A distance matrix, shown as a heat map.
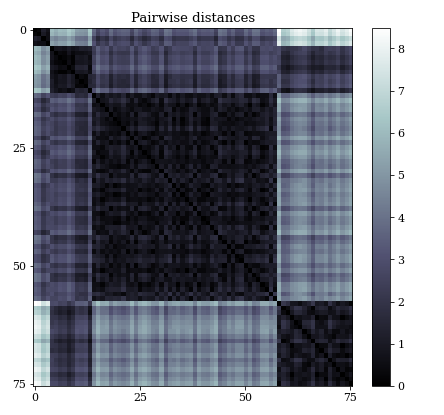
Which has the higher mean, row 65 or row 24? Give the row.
65
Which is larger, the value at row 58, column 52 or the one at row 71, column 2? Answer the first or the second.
the second
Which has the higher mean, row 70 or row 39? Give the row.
70
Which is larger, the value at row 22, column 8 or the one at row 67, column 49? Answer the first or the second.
the second
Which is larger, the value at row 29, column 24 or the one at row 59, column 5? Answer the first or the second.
the second
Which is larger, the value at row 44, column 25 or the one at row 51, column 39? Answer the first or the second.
the first
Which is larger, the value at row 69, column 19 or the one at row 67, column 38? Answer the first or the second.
the first
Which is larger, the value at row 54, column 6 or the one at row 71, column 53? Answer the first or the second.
the second
